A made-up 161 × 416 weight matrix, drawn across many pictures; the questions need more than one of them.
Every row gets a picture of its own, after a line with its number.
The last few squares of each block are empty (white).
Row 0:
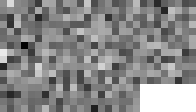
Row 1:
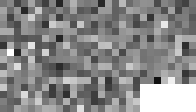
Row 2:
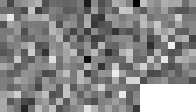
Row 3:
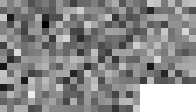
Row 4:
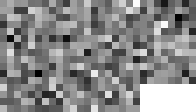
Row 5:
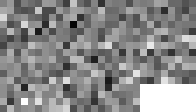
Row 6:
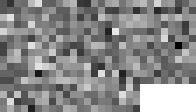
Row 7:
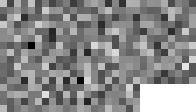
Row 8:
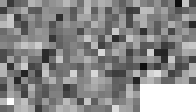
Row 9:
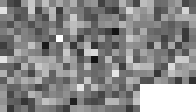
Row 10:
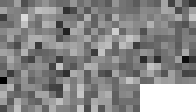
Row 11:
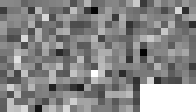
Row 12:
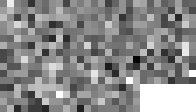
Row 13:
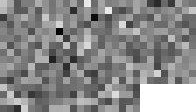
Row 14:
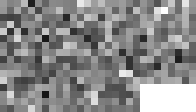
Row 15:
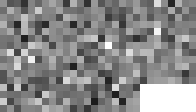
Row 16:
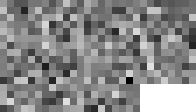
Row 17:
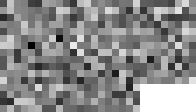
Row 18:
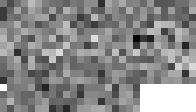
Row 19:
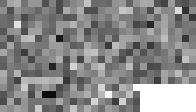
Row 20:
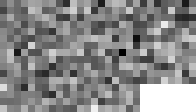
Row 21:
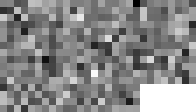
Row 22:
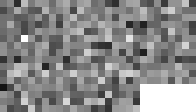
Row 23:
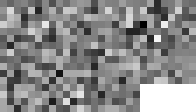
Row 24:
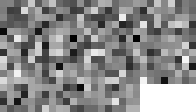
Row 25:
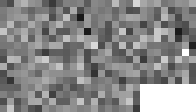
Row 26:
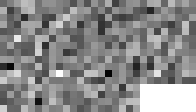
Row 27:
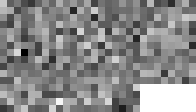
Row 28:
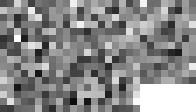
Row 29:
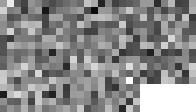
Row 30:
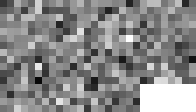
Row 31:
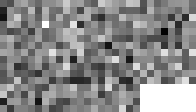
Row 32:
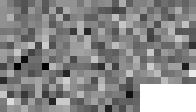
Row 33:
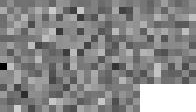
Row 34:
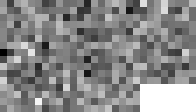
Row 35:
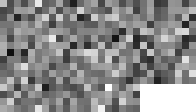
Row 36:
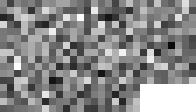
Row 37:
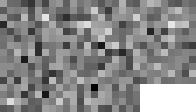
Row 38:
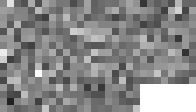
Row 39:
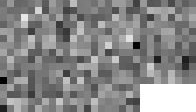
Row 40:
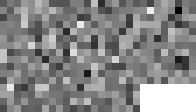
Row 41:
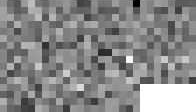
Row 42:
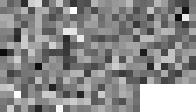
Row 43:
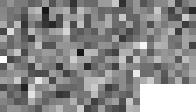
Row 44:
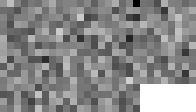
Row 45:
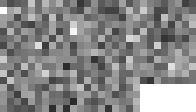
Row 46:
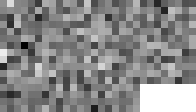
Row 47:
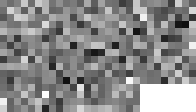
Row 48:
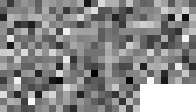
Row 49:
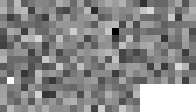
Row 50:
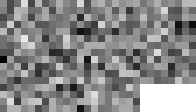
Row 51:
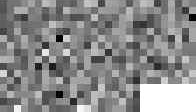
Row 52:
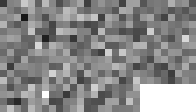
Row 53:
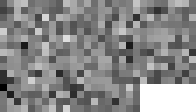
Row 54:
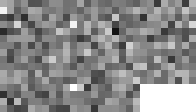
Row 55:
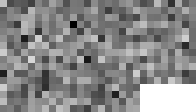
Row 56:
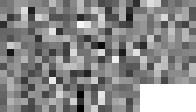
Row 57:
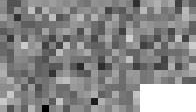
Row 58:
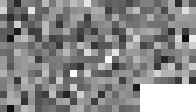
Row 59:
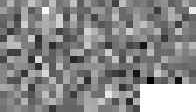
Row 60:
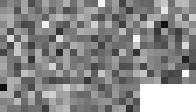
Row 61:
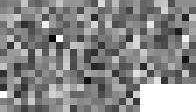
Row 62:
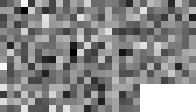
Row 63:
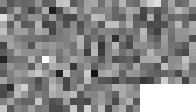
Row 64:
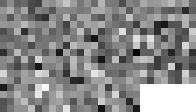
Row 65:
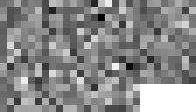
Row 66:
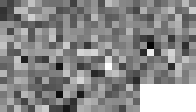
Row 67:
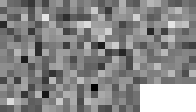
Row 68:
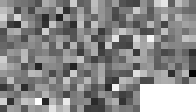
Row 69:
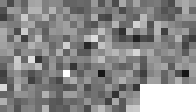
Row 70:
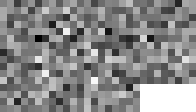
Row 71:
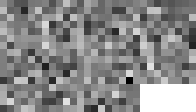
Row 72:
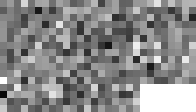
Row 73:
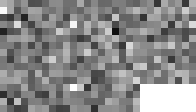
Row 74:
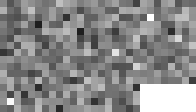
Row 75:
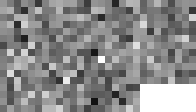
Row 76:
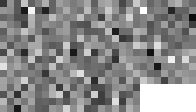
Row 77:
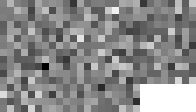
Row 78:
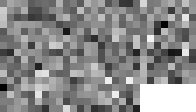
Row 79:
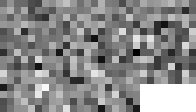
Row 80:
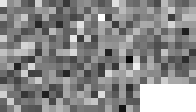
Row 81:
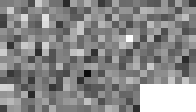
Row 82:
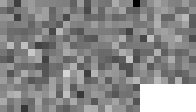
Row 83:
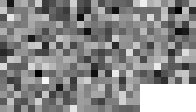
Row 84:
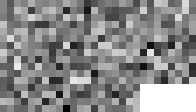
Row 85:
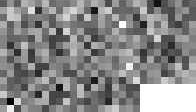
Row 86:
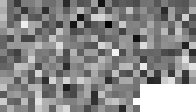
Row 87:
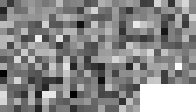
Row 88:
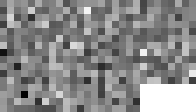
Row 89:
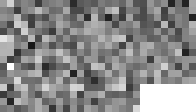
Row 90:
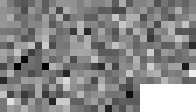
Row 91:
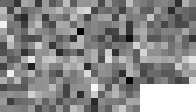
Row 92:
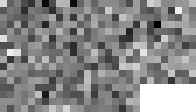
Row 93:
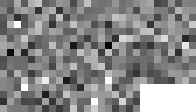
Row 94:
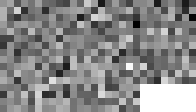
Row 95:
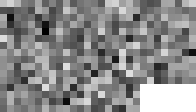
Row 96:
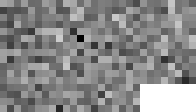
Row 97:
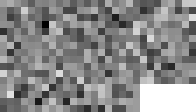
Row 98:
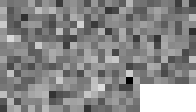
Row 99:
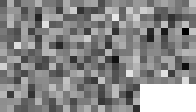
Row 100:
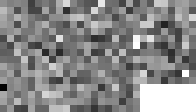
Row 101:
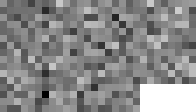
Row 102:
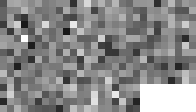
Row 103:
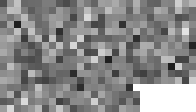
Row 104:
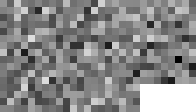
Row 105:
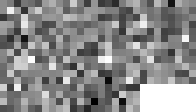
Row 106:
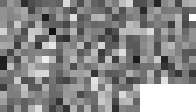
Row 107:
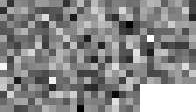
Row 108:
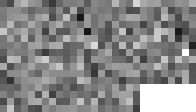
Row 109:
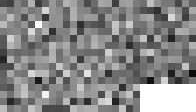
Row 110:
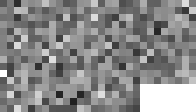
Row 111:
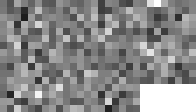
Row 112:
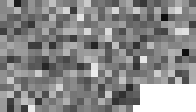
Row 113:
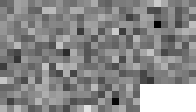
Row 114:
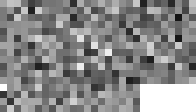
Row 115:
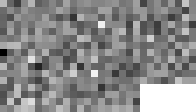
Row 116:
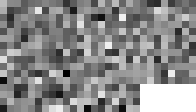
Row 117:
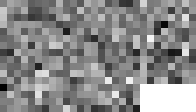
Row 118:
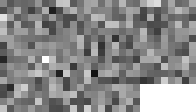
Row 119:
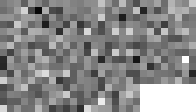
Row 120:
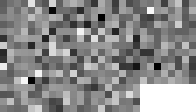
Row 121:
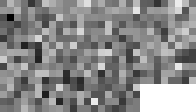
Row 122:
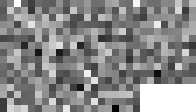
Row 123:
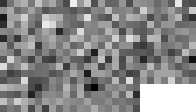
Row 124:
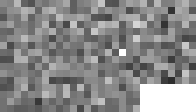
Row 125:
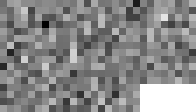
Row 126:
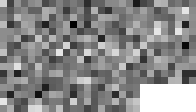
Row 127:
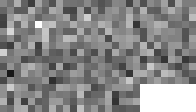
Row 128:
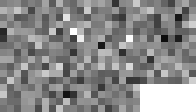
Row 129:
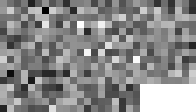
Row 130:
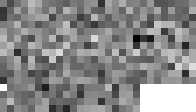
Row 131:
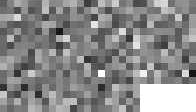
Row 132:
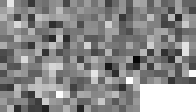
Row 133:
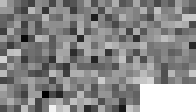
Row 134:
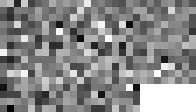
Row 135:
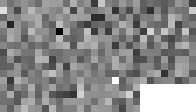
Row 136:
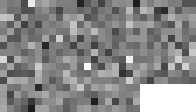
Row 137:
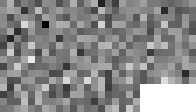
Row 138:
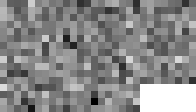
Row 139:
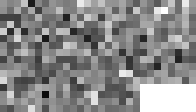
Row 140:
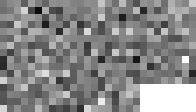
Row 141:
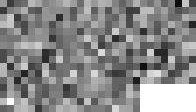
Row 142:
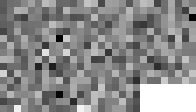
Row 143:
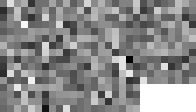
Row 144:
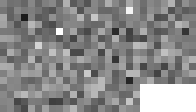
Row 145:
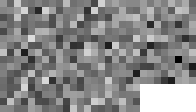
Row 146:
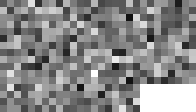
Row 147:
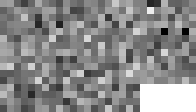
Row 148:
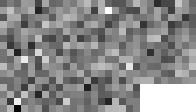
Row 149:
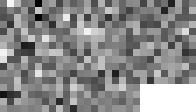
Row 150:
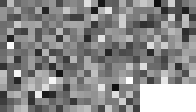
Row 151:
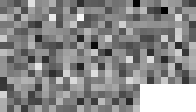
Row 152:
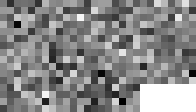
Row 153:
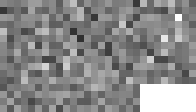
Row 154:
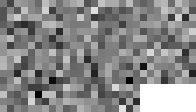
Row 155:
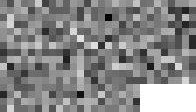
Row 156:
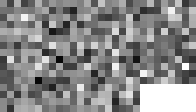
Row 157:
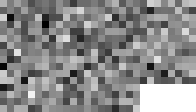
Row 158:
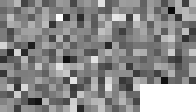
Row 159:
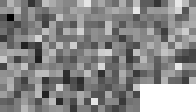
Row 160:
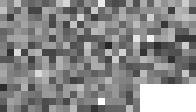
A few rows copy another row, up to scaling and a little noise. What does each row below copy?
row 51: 142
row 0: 46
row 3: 157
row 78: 117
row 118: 63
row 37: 67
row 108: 25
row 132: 12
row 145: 104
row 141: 8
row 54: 73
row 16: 71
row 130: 18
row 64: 79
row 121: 159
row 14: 139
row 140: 119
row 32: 90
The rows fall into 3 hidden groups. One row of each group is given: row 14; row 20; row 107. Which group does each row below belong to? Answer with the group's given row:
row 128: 14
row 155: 14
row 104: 20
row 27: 107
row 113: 107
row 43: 107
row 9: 14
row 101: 107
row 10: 107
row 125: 107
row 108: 14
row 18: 20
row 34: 14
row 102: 20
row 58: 14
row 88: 20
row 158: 20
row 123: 107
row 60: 20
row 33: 107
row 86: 20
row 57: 14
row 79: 20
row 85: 107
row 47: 107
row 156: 107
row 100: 20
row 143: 14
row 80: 107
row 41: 14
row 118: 107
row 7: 107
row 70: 107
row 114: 14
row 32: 107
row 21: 14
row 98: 107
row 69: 20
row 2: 14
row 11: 14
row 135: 107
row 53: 14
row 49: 14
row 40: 107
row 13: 107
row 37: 107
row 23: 107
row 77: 14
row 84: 20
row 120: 107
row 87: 20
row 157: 107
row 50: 14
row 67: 107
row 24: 107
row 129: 107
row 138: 14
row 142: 20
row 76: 107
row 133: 107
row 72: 107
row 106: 107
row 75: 20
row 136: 14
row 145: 20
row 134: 14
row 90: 107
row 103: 14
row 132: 20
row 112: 14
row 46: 14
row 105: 20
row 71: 107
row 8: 14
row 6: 14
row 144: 107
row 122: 14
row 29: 20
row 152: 20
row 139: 14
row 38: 14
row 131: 20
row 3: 107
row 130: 20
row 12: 20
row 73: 14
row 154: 20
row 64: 20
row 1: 20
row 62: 107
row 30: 107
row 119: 107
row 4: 20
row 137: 20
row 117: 20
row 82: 14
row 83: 14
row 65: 107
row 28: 14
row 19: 20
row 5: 20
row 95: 107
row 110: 20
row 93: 20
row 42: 14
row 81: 107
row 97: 107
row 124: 20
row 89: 14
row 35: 20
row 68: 20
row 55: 20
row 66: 20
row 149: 14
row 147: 107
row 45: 14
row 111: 107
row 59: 107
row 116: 107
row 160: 20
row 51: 20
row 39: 107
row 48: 20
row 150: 20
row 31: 20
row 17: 14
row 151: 14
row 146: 107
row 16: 107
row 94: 20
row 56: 107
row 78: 20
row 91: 107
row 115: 14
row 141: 14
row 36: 20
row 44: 14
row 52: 107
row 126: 20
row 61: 20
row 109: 107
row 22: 14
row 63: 107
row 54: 14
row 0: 14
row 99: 107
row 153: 14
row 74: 14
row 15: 20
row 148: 107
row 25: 14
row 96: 14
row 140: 107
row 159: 14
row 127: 107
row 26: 107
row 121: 14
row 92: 107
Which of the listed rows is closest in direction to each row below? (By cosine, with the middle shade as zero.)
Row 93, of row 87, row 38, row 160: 160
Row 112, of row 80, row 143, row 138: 143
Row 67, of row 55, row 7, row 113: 55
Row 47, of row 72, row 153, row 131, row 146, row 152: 72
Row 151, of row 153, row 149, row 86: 153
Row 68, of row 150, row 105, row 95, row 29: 105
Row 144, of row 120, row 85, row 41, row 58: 120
